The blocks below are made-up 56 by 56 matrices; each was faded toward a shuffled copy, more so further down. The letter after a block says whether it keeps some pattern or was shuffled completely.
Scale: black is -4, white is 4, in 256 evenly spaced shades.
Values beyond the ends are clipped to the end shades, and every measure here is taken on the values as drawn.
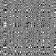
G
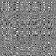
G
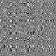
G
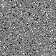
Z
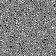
Z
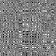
G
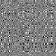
G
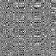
G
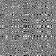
G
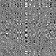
G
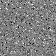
Z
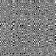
G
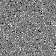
Z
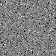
Z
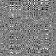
G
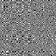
G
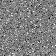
Z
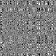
G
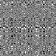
G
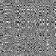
G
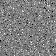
Z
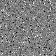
Z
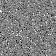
Z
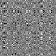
G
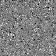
Z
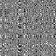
G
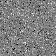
Z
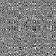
G
